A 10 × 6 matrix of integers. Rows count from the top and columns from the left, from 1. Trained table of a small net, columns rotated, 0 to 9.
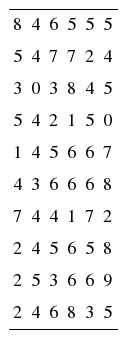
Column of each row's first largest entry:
1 3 4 1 6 6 1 6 6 4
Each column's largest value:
8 5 7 8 7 9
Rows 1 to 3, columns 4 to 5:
5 5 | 7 2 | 8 4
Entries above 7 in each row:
1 0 1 0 0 1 0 1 1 1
